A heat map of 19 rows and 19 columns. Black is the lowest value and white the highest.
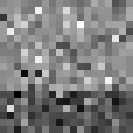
A horizontal seam about 70% of the way down splits the table, and the top part is higher. No regular stripes run through it. The histogram is bell-shaped.
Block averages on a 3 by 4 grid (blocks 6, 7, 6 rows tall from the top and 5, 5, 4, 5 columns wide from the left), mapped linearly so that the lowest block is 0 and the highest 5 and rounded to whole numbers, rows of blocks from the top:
5554
4545
1000
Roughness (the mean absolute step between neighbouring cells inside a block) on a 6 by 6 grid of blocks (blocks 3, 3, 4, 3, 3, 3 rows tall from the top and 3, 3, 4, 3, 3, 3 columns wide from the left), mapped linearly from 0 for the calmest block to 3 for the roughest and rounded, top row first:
111101 | 211112 | 011110 | 031111 | 212211 | 111111
